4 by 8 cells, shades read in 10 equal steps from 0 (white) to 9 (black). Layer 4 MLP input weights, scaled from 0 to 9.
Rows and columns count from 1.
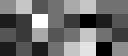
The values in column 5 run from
2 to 7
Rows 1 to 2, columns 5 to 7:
3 2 5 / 7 9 8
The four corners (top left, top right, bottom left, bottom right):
4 5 8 4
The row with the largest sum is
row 2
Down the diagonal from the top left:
4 7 3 5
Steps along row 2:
down down up up up down down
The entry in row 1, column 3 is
6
